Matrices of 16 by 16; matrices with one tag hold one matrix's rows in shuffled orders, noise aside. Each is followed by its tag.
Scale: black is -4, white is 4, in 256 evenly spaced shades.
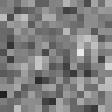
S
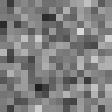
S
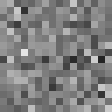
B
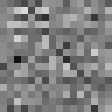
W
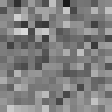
W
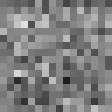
W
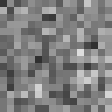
S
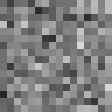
S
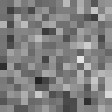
S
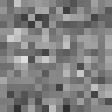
W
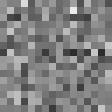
B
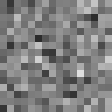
S
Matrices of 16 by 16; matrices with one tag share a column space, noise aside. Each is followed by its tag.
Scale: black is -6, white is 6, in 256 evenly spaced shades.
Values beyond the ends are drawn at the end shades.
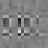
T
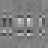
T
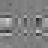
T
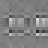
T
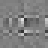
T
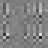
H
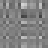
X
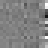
X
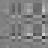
H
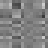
X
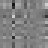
X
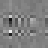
T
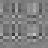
H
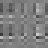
H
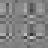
H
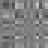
X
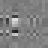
T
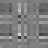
H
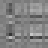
H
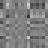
X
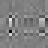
T
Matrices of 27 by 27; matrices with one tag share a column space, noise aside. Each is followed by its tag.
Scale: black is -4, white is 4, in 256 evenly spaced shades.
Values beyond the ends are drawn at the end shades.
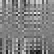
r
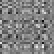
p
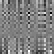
r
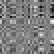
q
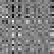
q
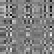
q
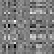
p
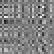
q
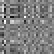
q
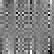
r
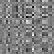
q
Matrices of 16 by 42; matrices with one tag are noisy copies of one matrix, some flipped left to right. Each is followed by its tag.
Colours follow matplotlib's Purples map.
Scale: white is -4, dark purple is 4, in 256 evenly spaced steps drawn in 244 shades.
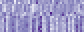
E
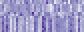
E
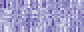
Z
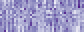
Z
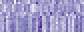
E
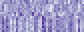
E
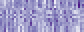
Z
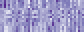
Z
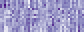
Z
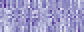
Z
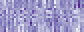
Z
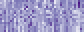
Z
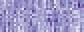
Z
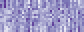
Z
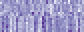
E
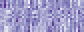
Z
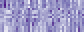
Z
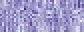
Z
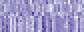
E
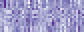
Z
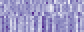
E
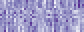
Z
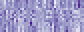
Z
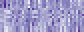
Z
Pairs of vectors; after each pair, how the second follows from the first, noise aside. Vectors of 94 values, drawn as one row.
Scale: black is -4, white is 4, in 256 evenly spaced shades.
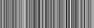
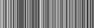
shuffled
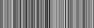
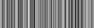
shuffled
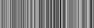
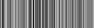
reversed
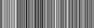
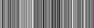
wrapped around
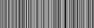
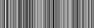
shuffled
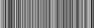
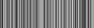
reversed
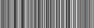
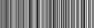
wrapped around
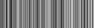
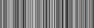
wrapped around
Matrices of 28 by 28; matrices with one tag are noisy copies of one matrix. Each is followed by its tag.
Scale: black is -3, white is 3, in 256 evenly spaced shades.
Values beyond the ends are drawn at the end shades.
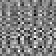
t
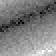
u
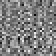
t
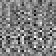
t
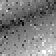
u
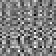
t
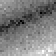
u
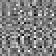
t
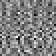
t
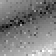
u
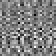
t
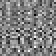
t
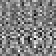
t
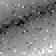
u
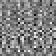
t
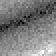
u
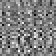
t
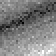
u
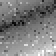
u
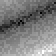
u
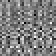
t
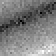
u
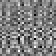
t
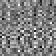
t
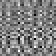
t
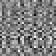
t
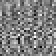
t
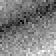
u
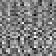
t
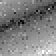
u
